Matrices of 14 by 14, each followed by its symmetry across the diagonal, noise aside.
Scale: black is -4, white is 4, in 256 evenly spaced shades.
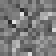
symmetric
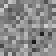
symmetric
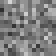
antisymmetric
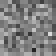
antisymmetric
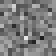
neither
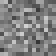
neither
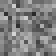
antisymmetric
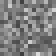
neither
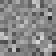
symmetric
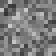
symmetric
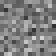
neither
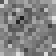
symmetric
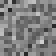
symmetric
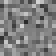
antisymmetric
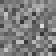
neither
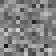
neither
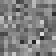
antisymmetric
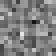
antisymmetric
